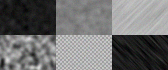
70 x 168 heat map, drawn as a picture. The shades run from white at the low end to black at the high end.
It is made of 2 by 3 panels. Panel 1,1: very high, blotchy, faint in contrast. Panel 1,2: middling, blotchy, faint in contrast. Panel 1,3: low, slanting up to the right, faint in contrast. Panel 2,1: middling, blotchy, strong in contrast. Panel 2,2: low, checkered. Panel 2,3: very high, slanting down to the right, faint in contrast.
